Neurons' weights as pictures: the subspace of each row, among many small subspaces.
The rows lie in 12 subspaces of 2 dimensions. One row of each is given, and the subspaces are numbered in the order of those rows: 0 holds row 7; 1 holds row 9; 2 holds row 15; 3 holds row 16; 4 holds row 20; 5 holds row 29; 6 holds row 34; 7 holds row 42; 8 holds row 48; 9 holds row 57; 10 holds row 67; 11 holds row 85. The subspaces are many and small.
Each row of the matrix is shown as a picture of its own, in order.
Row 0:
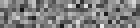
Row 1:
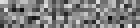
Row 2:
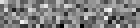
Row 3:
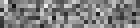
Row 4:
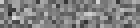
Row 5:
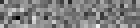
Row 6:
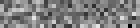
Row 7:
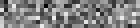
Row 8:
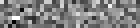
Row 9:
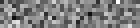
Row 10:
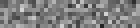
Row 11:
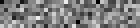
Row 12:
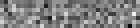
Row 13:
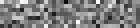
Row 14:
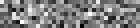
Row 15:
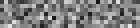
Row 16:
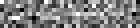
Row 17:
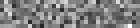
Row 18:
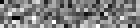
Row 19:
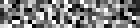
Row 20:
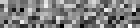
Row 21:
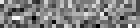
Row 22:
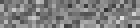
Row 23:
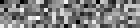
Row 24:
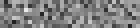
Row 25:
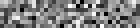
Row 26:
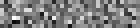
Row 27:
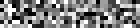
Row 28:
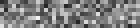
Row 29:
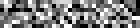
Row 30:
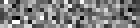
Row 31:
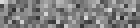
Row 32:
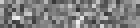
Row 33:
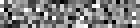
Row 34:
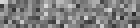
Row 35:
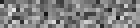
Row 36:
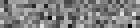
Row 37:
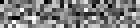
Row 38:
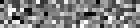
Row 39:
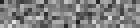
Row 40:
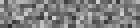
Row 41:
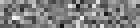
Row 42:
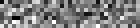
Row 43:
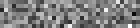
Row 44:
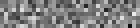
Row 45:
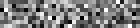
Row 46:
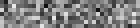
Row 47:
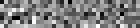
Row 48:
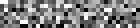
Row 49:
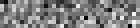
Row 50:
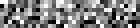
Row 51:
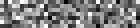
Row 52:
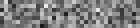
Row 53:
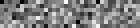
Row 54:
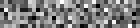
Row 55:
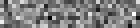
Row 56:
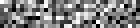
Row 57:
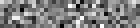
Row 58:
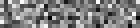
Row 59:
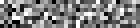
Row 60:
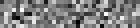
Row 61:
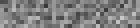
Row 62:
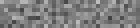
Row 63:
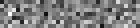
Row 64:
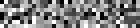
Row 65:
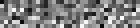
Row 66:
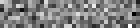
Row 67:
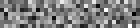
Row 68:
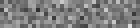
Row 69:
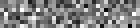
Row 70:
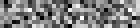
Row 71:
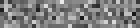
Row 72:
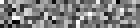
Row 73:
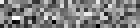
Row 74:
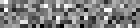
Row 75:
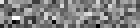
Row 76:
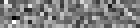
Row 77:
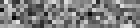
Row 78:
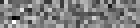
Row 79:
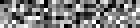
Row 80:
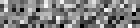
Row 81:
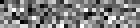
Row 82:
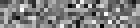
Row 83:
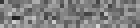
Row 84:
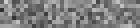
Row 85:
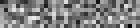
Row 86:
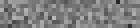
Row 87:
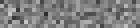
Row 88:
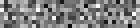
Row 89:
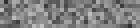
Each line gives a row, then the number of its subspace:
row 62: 11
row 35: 6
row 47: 5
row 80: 4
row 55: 11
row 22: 1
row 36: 2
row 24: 3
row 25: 9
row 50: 6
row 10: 9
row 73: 7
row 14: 8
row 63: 6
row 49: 6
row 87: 6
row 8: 3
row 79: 2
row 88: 9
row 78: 3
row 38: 4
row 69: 10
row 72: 1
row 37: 3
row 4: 4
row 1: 11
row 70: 5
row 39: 2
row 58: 11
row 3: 0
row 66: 3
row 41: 9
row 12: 11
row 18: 7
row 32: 10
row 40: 2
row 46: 0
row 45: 1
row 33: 10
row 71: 9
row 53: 0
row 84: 8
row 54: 10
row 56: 2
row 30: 5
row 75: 7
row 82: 9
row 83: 7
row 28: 0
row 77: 8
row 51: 11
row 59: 1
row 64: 5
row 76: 3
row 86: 1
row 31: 6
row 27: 4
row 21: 7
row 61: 2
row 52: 0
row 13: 11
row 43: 1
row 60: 10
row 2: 8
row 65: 4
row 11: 0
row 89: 8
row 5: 5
